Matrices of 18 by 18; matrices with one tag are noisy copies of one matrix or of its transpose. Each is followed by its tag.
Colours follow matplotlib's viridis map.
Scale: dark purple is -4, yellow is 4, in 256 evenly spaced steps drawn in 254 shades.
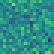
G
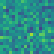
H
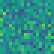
G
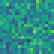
H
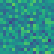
G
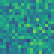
H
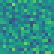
G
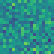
G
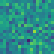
H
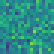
H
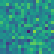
H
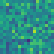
H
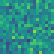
H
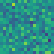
G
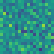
G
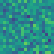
G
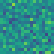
G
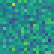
G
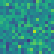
H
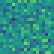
G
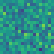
G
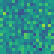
G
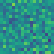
G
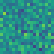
G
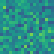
H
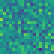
G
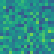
H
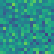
G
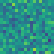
G
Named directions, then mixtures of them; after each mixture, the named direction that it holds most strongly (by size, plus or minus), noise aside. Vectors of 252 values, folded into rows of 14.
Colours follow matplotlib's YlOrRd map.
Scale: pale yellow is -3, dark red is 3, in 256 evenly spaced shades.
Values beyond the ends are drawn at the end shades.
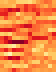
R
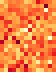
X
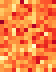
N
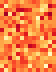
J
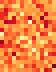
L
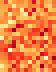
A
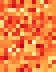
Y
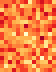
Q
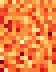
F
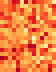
N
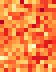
N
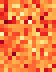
L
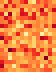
A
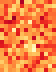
L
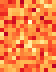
L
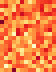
Q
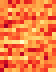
R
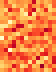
A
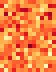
J
